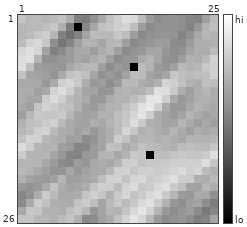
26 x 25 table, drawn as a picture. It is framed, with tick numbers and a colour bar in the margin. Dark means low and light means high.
Average level on the scale: 70%. Lone odd cells: 3, each lower than its neighbours. Mirror symmetry: none. Histogram: skewed, a long tail of low values. Grain: diagonal, up to the right.
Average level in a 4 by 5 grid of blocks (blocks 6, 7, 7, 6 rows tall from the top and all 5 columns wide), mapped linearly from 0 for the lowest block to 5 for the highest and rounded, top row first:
4 0 3 0 2 | 3 3 2 4 3 | 4 1 4 4 4 | 3 3 5 5 1
